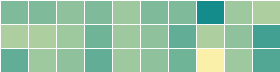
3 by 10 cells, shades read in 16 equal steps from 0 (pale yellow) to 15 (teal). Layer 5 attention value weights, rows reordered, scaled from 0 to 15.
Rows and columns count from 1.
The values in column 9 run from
6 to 7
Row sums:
79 72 72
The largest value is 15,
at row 1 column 8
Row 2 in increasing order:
5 5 5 6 6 7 7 9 10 12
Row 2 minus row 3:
-5 -1 -1 -1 0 0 1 5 1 1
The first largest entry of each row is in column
8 10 10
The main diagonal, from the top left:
8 5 7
